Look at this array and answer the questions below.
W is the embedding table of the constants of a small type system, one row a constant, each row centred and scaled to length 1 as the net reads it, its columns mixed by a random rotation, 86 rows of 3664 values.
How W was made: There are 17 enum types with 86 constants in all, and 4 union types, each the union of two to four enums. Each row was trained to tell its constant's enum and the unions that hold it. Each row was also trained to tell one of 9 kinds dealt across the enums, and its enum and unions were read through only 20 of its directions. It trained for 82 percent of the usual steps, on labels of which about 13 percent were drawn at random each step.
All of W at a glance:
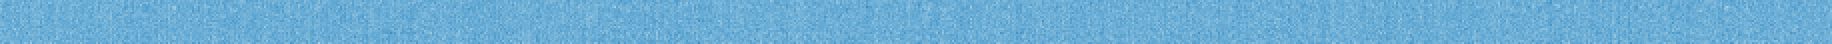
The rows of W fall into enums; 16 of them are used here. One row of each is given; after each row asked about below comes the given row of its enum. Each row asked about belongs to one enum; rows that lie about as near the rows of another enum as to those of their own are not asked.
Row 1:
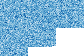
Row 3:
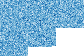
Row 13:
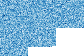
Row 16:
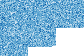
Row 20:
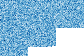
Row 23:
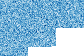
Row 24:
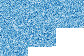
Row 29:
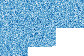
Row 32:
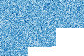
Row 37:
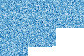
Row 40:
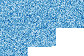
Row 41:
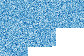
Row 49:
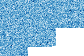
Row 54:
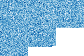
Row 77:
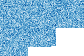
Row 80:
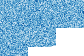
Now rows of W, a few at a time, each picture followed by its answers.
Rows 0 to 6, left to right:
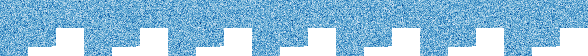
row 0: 40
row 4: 54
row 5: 24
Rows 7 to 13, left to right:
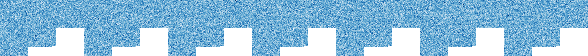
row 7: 32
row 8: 24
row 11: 1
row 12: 54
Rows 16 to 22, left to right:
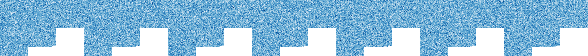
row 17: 77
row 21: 40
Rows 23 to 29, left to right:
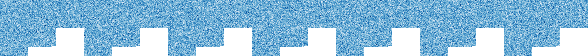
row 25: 16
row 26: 3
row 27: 80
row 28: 24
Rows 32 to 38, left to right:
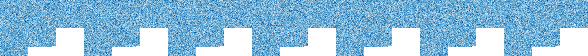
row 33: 20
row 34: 80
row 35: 80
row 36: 29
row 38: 77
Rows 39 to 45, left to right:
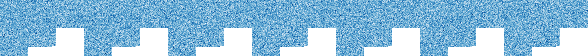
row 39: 1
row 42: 16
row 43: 13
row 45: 16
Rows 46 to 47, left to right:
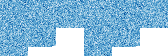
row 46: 54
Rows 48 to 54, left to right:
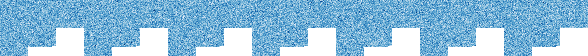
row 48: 54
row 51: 24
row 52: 13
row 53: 41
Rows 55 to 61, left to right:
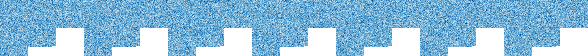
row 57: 20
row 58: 49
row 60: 32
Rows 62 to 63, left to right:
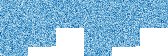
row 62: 24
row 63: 3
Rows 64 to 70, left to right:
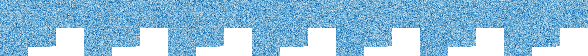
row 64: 3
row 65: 1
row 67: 3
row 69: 40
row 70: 16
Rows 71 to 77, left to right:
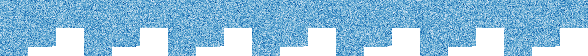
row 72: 54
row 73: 20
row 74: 16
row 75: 40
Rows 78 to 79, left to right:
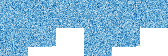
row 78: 3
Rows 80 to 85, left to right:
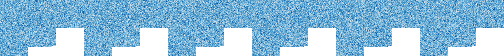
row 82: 32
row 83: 1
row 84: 37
